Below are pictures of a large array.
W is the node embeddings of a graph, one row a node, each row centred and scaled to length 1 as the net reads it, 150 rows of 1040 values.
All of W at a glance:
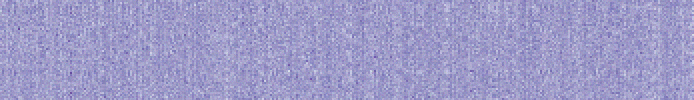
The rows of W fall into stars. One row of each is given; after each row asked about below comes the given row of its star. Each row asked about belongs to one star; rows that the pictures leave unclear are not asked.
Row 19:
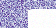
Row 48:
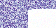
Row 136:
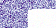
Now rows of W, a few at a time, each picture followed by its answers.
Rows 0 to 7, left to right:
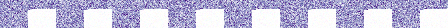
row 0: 19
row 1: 48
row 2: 48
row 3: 19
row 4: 48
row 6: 48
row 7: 19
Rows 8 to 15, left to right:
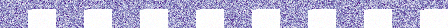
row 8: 19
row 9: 19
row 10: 19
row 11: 19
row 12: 19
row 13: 19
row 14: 19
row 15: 48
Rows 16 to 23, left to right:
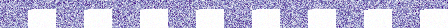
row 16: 19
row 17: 19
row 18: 19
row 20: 136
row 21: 19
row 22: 48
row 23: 48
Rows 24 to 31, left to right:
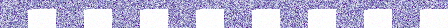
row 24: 48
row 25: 19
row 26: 136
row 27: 19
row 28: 48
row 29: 19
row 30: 48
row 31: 136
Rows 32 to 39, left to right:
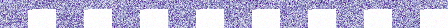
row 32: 48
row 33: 136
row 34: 19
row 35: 19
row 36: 19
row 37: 19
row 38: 19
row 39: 136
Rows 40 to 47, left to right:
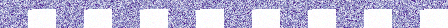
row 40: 48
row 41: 136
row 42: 136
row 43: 48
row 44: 136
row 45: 48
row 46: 136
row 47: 48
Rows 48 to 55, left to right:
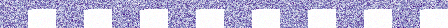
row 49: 136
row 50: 48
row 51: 136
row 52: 19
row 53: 136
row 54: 136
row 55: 136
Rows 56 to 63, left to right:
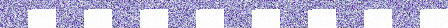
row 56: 136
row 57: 48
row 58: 19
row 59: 136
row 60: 48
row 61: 48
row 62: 136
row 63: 19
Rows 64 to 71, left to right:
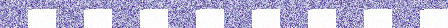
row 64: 19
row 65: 48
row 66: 136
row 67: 48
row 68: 136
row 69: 19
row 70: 136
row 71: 48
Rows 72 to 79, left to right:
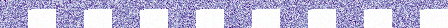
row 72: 136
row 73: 48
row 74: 48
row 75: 136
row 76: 136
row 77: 19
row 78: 136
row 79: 136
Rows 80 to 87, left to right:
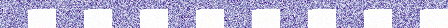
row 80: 136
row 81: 48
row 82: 19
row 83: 136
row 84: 19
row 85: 136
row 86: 48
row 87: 136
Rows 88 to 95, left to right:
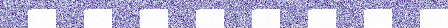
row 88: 48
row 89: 48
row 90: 48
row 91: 19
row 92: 19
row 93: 48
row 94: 19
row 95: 19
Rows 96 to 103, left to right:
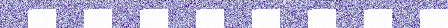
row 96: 48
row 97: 136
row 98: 48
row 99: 19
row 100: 136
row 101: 48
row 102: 136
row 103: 19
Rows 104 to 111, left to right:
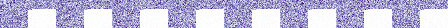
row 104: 48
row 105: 19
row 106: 19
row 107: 19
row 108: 19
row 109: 19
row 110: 19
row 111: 19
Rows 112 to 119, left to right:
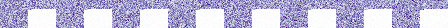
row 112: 136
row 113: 19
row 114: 136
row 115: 48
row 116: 136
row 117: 136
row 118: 136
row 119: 48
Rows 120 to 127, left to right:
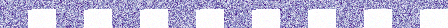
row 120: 48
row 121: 136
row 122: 136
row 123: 19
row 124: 48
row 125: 136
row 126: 136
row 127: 19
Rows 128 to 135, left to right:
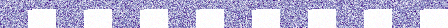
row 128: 48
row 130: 136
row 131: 136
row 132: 48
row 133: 19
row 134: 19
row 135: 48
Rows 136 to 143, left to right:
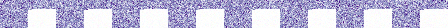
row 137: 48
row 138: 136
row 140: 19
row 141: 136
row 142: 136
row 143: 48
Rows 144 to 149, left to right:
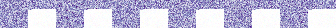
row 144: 136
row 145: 136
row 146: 19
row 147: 19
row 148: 48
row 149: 19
